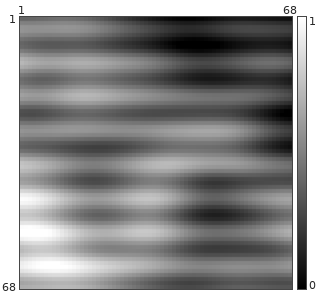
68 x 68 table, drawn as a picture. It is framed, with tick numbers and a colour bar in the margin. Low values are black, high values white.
Lone odd cells: none. Slope: up to the bottom left. Stripes: horizontal, repeating 8 times. Ninth with the highest average: bottom left. Mirror symmetry: none.
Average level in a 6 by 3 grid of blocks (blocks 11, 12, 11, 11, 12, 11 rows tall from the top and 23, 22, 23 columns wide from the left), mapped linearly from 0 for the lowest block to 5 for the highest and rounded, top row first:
200 / 321 / 221 / 332 / 532 / 532
